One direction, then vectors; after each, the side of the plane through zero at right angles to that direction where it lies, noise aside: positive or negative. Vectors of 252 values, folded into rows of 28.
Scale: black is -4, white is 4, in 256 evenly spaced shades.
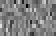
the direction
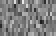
negative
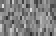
positive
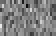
positive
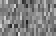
positive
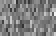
negative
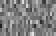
negative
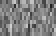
negative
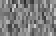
positive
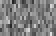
positive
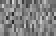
positive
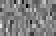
positive
